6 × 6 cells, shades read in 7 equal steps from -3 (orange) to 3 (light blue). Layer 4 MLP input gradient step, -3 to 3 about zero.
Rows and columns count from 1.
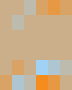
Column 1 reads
0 0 0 0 0 -1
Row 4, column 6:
0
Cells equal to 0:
22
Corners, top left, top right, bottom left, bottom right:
0 -1 -1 0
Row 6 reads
-1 2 1 -3 -2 0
